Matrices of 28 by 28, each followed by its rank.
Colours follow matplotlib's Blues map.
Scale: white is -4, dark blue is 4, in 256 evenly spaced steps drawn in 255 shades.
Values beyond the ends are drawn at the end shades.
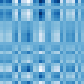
one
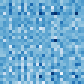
five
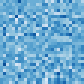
five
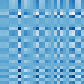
one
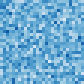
full rank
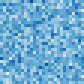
full rank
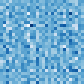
five
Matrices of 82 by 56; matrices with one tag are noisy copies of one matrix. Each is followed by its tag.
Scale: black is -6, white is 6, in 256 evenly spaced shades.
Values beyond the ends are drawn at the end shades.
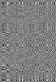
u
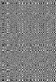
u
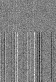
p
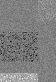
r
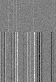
p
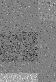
r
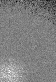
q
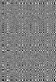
u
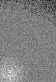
q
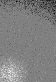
q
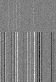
p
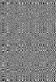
u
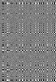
u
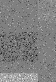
r
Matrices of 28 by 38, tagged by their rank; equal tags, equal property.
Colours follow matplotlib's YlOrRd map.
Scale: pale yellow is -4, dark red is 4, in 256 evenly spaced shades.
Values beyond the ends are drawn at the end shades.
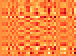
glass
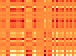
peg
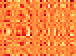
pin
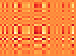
peg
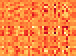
pin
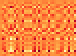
glass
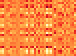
glass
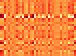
glass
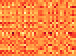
pin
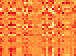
pin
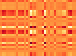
peg
